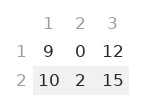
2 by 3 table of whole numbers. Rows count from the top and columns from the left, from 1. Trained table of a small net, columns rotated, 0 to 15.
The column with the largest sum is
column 3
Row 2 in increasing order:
2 10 15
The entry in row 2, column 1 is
10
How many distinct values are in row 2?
3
